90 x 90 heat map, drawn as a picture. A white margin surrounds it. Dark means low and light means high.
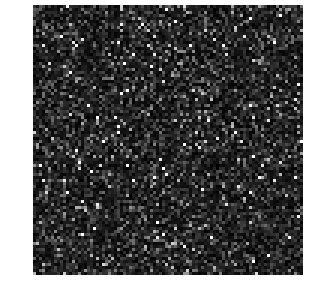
Histogram: skewed, a long tail of high values. Grain: fine. Mirror symmetry: none. Average level on the scale: 20%. Seam: none.
